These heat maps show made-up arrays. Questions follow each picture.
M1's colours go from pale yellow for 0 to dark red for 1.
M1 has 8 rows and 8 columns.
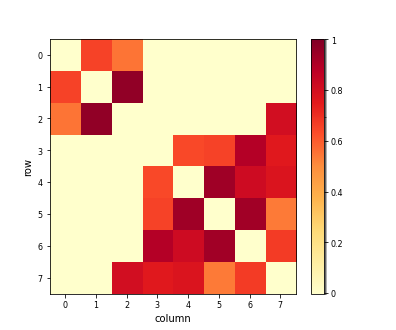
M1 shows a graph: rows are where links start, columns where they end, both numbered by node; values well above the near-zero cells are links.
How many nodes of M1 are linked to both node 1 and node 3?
0
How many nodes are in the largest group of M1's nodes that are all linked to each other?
5
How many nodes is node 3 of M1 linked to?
4
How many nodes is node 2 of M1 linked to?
3
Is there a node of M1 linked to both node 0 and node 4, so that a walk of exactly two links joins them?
no
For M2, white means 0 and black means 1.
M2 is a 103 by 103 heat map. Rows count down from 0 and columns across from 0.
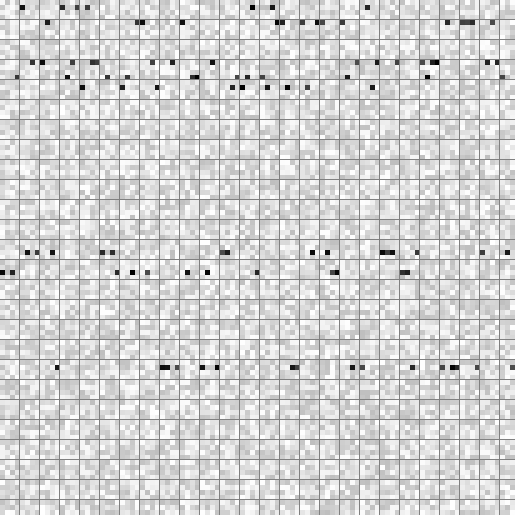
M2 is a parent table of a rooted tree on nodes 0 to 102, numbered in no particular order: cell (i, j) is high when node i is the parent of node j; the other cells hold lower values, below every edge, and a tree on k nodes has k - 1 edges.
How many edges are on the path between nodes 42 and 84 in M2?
2
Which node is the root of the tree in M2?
1
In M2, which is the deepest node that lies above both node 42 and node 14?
12
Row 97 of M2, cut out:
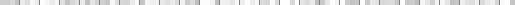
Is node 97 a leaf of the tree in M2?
yes
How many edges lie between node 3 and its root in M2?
2
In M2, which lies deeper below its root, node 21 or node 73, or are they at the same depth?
node 21
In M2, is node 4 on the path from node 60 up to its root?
yes
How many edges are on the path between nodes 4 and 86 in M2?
3
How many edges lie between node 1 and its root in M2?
0
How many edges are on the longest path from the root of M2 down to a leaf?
2
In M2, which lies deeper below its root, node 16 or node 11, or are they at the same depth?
the same depth
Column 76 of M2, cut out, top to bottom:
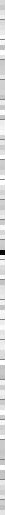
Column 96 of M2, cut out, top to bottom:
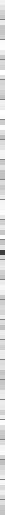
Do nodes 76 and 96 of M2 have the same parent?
yes
